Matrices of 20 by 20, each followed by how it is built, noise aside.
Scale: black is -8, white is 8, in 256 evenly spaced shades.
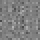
low rank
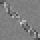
banded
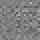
low rank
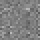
low rank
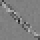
banded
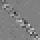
banded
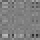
low rank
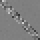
banded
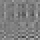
low rank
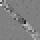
banded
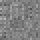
low rank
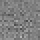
low rank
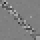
banded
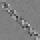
banded
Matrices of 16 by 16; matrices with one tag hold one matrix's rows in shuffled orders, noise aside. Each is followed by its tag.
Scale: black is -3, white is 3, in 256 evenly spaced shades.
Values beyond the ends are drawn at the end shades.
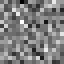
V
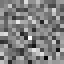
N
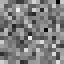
N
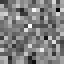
N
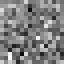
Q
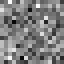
Q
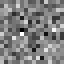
V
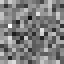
Q
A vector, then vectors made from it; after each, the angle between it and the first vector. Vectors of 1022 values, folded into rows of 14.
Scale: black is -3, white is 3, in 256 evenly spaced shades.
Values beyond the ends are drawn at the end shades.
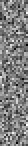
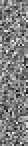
partly aligned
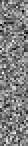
partly aligned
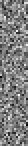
nearly opposite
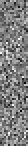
partly aligned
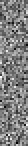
nearly parallel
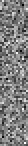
orthogonal
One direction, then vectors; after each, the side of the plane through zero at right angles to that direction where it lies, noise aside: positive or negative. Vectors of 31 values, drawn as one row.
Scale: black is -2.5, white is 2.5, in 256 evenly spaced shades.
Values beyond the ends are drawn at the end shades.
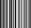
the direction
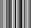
positive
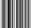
negative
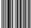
negative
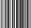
negative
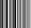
positive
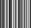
positive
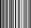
positive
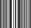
positive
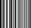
positive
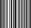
positive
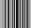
negative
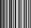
positive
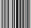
negative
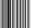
negative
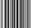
negative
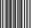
positive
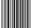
negative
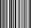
positive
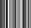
positive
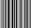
negative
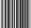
negative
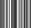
positive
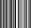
positive
